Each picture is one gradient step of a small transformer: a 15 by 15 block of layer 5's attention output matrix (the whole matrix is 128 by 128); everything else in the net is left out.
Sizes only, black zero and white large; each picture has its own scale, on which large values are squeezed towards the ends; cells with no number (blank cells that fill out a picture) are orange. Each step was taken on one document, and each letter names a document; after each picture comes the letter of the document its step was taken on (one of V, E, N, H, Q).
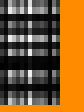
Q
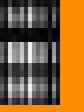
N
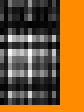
Q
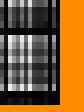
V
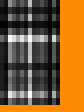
Q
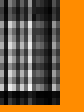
V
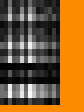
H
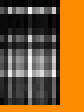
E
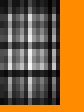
E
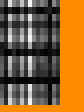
N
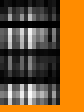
H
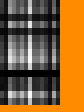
Q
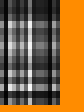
V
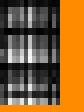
N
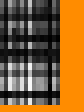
N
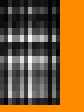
E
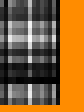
Q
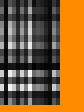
V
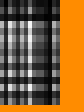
V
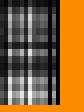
N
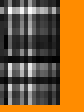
H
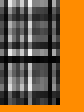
N
